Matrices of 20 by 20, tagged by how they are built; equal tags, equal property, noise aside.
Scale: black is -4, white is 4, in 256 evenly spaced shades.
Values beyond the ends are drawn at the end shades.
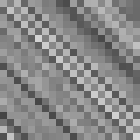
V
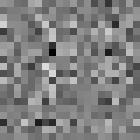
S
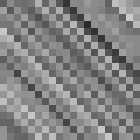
V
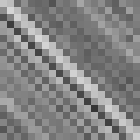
V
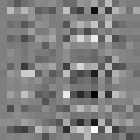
S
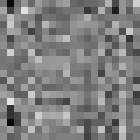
S
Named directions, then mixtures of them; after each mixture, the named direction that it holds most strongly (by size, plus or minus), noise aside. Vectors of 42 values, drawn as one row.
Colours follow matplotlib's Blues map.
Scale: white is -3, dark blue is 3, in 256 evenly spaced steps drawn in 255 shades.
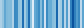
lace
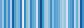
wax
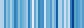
lace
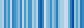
wax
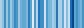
lace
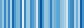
wax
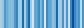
lace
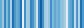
wax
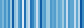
wax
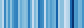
lace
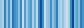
wax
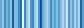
wax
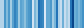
lace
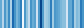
wax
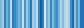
wax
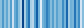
wax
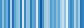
wax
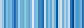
lace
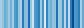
lace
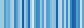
lace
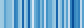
lace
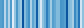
wax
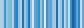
lace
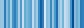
wax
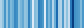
lace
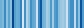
wax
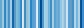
wax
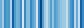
wax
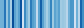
wax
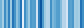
wax
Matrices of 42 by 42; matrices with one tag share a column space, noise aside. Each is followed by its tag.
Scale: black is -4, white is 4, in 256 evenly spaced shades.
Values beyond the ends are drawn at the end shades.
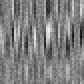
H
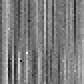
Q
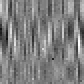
H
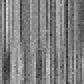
Q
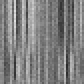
Q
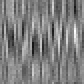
H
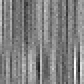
Q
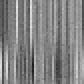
Q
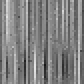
Q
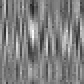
H
